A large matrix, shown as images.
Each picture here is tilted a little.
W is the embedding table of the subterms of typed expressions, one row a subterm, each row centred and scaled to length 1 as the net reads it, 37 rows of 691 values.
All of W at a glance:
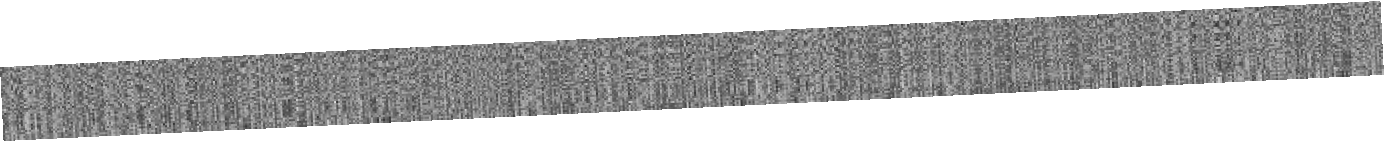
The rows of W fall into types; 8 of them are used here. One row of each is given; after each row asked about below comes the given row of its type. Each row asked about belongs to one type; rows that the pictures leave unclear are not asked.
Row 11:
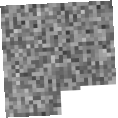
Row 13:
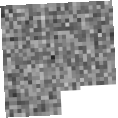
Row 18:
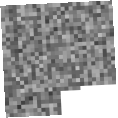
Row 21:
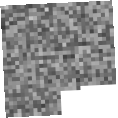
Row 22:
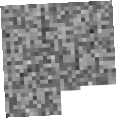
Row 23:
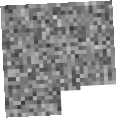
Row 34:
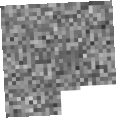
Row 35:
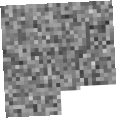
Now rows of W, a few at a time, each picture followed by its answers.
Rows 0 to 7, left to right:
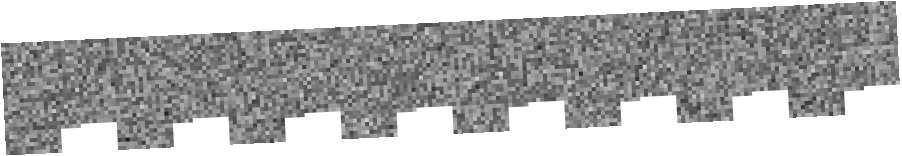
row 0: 34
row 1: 23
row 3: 34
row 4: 22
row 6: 13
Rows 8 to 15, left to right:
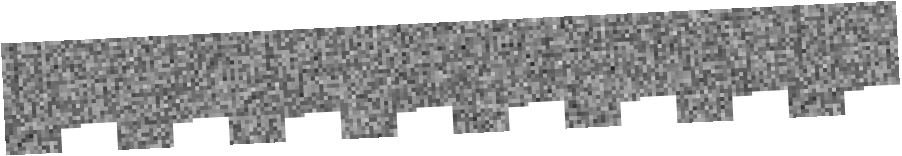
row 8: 18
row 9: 34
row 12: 35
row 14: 22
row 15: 18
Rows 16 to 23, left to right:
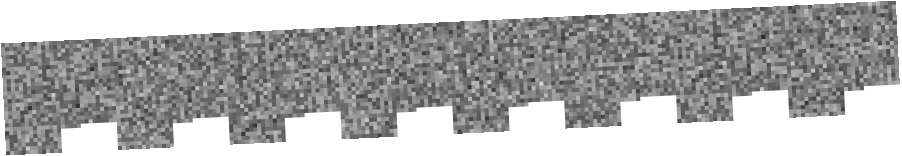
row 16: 22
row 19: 11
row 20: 18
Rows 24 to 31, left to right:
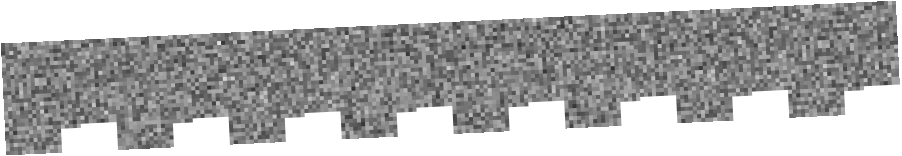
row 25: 11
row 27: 13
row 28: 23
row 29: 13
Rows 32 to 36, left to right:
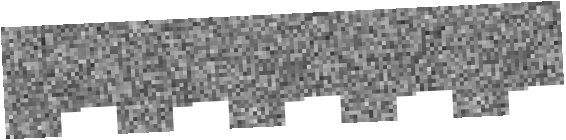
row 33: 22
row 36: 34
